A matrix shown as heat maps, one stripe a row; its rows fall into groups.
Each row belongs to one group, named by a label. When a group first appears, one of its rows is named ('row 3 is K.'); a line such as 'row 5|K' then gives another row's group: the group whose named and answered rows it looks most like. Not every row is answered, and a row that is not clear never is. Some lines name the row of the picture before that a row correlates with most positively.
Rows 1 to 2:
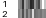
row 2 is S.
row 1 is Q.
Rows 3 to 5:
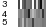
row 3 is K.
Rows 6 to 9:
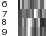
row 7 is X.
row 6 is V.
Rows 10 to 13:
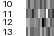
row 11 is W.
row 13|K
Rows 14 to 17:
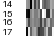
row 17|V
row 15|X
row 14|S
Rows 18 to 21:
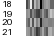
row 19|Q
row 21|Q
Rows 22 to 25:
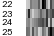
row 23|X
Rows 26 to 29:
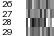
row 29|K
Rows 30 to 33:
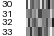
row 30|K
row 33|Q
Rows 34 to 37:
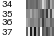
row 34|X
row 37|S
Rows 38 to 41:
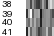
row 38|Q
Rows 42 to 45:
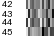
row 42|K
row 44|K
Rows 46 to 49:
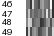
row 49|V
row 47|W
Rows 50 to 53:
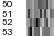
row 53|S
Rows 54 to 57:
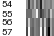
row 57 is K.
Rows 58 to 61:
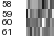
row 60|X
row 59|V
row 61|S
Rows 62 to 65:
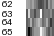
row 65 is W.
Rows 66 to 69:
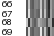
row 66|K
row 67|K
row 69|K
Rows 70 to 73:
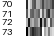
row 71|K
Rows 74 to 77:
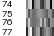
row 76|K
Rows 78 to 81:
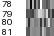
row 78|S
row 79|W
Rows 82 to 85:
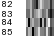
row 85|W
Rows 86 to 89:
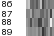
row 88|Q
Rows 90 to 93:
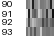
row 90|W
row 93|S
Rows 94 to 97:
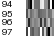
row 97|K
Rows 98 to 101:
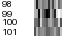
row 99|Q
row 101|V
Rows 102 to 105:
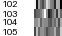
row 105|V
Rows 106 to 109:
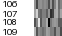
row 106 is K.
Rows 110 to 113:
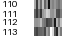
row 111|W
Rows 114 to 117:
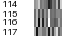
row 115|S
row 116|S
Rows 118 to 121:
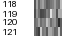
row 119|X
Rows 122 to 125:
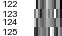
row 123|W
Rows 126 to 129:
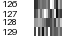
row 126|X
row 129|S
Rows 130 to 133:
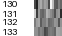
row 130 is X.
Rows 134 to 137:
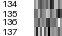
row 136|Q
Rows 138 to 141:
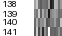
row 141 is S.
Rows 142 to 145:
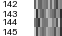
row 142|K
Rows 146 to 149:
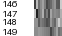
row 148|Q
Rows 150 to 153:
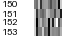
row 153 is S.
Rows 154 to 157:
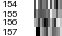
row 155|X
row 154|K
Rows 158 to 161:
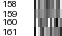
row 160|K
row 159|V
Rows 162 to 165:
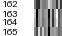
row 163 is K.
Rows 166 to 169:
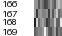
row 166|Q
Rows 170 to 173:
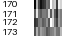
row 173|V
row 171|K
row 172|X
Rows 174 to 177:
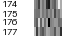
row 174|Q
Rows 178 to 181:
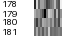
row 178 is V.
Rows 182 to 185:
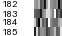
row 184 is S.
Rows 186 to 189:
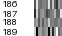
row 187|V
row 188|S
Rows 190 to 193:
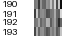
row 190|W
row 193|V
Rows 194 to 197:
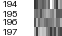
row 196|V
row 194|X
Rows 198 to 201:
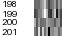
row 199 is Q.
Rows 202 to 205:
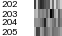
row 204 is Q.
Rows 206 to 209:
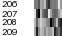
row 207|S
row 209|X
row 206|Q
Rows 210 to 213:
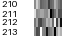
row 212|W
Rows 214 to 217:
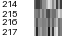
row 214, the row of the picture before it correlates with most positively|212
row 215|Q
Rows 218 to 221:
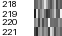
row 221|X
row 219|V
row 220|S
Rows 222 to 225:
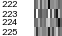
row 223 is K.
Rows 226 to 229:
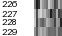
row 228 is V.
